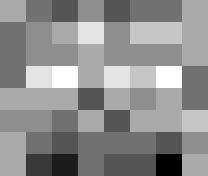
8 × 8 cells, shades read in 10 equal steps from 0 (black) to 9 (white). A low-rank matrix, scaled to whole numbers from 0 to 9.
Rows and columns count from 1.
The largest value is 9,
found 2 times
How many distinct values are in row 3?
3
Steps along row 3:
up same up down same same up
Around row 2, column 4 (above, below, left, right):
5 6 6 5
